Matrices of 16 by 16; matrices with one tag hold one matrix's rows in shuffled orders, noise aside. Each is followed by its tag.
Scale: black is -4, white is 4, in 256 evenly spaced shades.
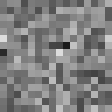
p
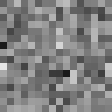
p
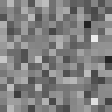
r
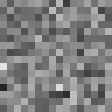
p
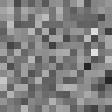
r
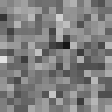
p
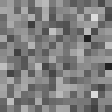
r
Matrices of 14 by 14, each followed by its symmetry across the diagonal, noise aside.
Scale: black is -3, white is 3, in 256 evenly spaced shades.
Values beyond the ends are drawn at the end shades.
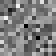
symmetric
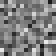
antisymmetric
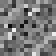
symmetric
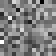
antisymmetric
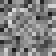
symmetric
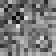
symmetric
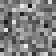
antisymmetric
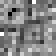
symmetric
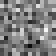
antisymmetric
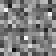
antisymmetric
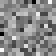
symmetric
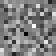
antisymmetric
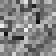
symmetric
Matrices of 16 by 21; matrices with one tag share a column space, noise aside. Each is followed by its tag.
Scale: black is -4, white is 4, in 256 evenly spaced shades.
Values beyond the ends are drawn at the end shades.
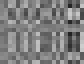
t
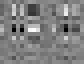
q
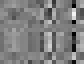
t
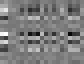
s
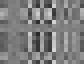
t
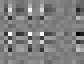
s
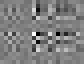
s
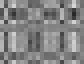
t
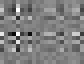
s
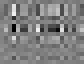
q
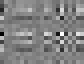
s
